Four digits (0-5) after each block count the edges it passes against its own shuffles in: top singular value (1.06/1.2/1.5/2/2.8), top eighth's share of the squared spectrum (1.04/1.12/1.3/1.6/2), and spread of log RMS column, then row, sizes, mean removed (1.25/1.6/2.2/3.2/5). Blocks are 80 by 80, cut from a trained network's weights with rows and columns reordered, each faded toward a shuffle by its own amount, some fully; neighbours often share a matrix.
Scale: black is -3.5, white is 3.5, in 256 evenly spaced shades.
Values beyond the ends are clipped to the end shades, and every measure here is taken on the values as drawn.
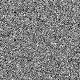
0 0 0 0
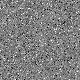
0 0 0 0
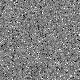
0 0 0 0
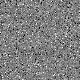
1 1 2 0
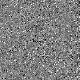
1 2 2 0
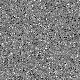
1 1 0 0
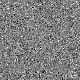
1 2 0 2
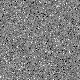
0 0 0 0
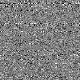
2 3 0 3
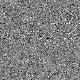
2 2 0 2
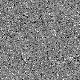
1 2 0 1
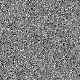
1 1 0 0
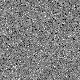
0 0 0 0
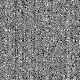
2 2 0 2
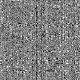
3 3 1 3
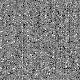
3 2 0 2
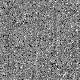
1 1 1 0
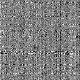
4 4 1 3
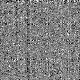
3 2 0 2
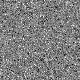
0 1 0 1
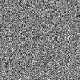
3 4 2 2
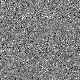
1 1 0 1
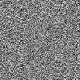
3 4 2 1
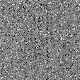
1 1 0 0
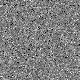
0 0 0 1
